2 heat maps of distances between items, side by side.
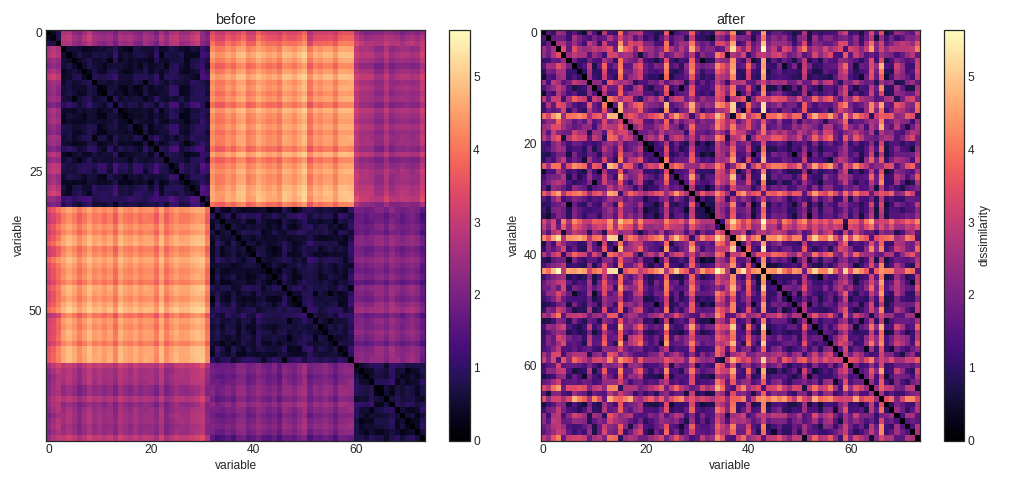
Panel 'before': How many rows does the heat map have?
74
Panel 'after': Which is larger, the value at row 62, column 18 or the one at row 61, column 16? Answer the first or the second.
the first
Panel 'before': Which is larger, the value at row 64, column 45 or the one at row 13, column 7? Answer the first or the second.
the first
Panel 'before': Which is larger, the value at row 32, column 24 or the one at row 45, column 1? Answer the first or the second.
the first
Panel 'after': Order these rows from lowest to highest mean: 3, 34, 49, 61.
49, 61, 3, 34
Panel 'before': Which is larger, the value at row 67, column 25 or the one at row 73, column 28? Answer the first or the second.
the second
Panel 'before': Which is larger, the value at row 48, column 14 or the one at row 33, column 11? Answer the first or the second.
the first
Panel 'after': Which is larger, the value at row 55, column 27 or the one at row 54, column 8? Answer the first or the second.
the first
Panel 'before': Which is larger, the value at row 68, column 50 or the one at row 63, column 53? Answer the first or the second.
the first
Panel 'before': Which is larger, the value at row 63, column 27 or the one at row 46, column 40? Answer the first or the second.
the first
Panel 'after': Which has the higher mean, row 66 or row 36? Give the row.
66
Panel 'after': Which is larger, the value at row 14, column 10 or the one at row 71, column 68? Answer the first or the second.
the first
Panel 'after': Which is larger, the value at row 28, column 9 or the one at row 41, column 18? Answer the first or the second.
the second
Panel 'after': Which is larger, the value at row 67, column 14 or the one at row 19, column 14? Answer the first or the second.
the second
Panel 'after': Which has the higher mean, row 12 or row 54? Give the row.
12
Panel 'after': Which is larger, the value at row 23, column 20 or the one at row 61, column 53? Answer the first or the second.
the first
